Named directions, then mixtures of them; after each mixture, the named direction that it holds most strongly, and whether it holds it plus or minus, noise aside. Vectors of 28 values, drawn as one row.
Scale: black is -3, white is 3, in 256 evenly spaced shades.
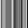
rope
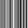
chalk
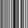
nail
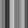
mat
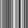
nail, minus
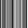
rope, minus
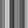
mat, minus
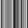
rope, plus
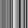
nail, minus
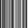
rope, minus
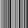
nail, minus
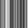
mat, minus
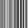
chalk, plus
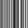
nail, plus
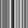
chalk, minus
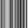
chalk, plus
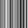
chalk, plus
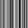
nail, minus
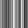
nail, minus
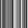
rope, minus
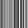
nail, plus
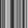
mat, minus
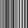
chalk, minus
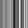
nail, plus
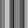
mat, minus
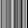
rope, plus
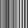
chalk, minus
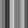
mat, plus
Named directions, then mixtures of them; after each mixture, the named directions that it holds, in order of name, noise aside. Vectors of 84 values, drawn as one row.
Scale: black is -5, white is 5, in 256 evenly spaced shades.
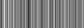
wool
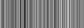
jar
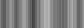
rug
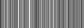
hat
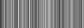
hat, rug, wool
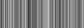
rug, wool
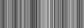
hat, jar, rug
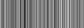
jar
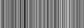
jar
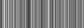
wool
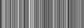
hat, rug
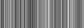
jar, rug, wool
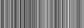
jar, rug, wool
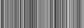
jar, rug, wool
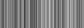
hat, jar, rug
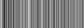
wool
